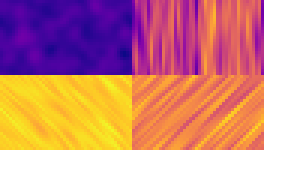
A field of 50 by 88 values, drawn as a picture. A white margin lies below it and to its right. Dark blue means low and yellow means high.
The table splits into 2 rows of 2 panels. Panel 1,1: very low, blotchy, faint in contrast. Panel 1,2: middling, streaked downward, strong in contrast. Panel 2,1: very high, slanting down to the right, faint in contrast. Panel 2,2: high, slanting up to the right.
